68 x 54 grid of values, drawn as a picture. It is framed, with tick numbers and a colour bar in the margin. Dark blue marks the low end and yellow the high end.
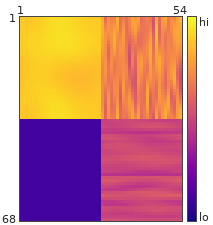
It is made of 2 by 2 panels. Panel 1,1: very high, smooth, faint in contrast. Panel 1,2: high, streaked downward. Panel 2,1: very low, flat. Panel 2,2: middling, streaked across, faint in contrast.
